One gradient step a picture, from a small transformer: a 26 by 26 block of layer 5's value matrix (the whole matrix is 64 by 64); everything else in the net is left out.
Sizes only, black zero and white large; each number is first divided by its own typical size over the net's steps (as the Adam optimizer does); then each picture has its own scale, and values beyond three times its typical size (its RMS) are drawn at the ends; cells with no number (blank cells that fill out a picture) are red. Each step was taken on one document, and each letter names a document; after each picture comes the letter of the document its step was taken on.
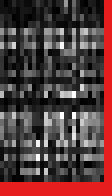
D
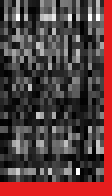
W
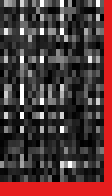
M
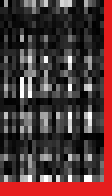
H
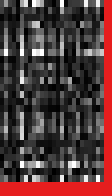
M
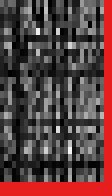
D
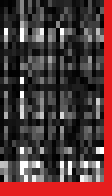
M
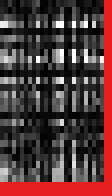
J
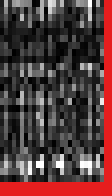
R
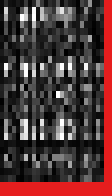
H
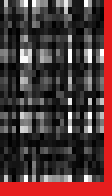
H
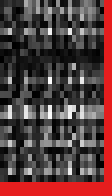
D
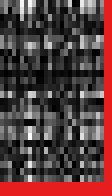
D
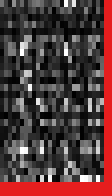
R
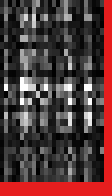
H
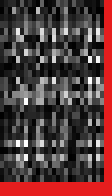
W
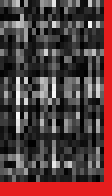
W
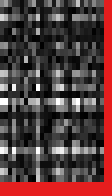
J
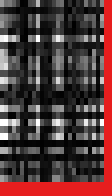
J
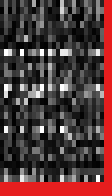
M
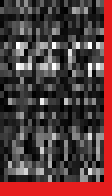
W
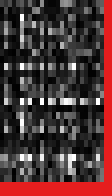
M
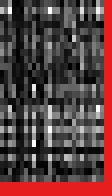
D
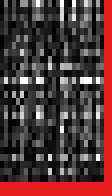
R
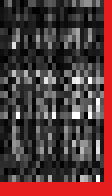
R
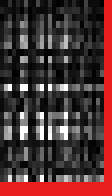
R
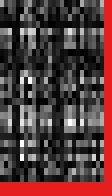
D
